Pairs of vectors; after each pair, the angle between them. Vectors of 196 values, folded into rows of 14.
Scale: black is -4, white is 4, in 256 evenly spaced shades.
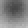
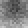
nearly parallel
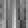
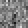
partly opposed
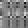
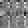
nearly opposite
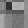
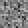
orthogonal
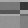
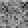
partly aligned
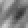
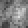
nearly opposite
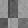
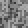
partly aligned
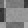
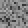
orthogonal
